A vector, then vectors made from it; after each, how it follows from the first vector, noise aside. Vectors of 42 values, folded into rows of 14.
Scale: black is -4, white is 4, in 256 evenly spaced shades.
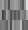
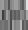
copied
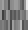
copied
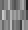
negated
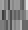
copied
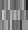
negated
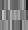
negated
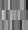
negated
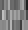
negated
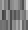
copied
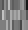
negated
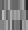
negated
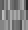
negated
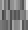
copied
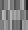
negated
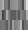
copied
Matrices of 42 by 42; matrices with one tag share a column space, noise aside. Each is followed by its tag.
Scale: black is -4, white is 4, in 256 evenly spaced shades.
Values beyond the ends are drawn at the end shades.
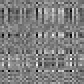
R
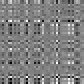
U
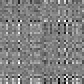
U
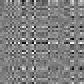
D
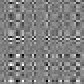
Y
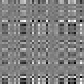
U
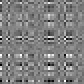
Y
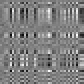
R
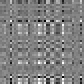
U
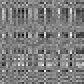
R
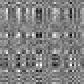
R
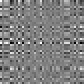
D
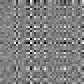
D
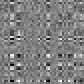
Y
